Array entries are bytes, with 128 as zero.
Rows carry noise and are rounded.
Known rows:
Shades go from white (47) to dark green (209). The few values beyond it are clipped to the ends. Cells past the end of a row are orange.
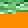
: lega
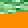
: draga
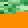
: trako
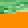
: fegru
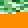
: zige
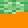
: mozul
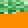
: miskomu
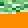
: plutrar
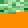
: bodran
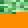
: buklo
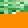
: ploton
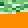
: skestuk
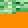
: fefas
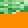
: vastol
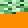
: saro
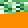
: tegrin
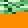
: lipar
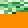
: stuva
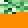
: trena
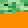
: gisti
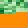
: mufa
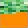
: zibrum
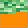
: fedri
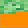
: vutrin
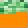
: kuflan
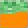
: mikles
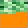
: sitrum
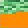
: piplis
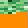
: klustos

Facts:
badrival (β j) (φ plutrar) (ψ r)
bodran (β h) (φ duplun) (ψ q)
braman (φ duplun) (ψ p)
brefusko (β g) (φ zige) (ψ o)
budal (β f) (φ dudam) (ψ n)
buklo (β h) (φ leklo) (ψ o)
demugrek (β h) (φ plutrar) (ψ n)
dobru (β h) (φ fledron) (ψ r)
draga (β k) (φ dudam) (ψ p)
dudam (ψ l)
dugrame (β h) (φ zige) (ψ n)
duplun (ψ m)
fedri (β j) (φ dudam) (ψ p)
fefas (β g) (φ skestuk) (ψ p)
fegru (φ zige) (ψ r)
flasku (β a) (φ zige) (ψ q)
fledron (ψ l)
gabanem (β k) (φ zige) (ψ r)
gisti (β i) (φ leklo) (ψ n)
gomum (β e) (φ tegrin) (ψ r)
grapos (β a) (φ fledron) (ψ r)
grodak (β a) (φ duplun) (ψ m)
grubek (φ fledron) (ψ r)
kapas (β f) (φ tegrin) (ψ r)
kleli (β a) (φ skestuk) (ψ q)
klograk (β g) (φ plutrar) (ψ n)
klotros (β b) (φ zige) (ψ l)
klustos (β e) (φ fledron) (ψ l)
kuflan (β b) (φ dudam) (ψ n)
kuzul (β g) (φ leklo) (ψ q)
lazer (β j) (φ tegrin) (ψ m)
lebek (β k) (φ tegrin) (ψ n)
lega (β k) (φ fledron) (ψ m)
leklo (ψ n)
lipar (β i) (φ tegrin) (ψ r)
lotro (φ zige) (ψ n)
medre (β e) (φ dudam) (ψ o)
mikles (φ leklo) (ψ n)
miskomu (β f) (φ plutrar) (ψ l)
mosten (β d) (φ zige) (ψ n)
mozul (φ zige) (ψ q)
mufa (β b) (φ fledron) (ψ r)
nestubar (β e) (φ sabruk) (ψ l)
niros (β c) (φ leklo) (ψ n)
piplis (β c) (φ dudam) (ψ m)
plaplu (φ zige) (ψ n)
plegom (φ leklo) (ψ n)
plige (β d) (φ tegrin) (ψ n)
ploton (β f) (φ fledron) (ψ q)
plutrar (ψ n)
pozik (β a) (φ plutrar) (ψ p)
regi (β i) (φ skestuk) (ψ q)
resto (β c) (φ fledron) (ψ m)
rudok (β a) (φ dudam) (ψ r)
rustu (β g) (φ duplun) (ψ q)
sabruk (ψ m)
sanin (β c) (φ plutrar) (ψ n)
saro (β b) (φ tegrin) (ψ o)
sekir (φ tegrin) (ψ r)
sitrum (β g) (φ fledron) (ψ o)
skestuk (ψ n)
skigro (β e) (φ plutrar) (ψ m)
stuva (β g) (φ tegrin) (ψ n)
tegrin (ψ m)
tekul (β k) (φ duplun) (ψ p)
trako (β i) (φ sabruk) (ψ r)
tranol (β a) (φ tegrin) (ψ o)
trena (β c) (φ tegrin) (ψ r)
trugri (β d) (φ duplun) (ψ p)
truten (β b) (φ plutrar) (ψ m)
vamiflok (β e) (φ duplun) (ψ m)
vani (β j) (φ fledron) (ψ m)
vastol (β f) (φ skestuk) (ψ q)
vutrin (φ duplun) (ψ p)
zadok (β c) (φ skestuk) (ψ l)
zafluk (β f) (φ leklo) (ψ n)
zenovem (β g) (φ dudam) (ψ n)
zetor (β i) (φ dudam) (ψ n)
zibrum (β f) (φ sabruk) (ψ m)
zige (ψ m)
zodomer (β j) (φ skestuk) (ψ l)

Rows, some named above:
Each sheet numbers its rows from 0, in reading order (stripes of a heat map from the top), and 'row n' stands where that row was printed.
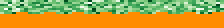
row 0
saro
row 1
zodomer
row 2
nestubar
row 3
lipar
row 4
klotros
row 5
medre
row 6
regi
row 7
tranol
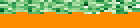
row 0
dugrame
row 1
buklo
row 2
demugrek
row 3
dudam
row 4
gomum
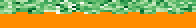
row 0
fefas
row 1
dobru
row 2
tegrin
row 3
lega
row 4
zadok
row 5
mufa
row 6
pozik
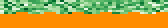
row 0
lazer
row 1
gabanem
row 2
sekir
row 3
rudok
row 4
badrival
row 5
zige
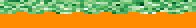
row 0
resto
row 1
truten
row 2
mosten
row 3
kleli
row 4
trako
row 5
fledron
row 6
vani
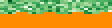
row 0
nestubar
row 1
grodak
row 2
buklo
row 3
grapos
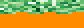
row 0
flasku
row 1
kapas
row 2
zodomer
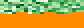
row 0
plige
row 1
lebek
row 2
fedri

